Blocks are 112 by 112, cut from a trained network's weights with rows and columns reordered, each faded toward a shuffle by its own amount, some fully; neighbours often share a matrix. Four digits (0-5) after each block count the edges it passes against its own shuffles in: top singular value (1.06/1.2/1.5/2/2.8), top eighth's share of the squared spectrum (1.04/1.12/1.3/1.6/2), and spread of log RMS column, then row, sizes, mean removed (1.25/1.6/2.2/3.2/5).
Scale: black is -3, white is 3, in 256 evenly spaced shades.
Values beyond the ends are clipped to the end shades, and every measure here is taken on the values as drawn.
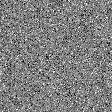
2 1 0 0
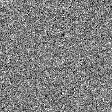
2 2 1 0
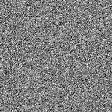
3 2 0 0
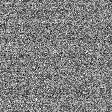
1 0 0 0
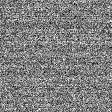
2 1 0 0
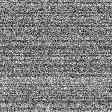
4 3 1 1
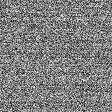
2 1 0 0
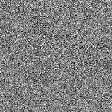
4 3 1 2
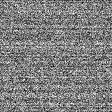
3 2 0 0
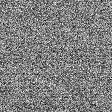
1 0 0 0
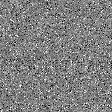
3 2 0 2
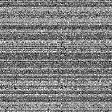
5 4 2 3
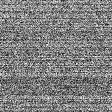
4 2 0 1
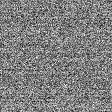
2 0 0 0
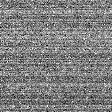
4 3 2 1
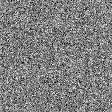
1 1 0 0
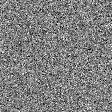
0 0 0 0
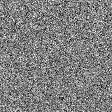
0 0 0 0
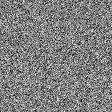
0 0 0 0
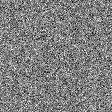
0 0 0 0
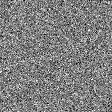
0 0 0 0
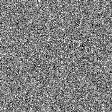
2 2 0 1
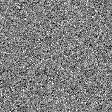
1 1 0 0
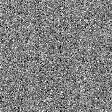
2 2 1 1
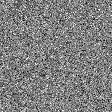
1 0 0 0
